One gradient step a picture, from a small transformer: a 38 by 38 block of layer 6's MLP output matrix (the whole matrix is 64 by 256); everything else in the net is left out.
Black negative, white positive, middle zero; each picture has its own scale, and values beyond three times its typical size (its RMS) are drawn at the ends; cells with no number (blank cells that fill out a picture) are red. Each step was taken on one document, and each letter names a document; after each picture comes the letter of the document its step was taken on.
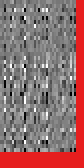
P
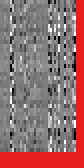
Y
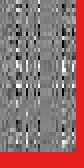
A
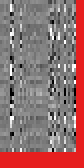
Y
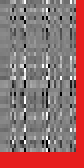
P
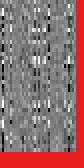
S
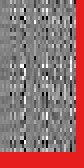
P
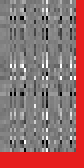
P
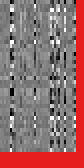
Y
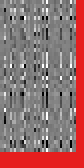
P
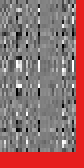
A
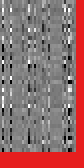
S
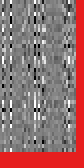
S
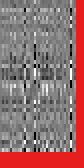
P
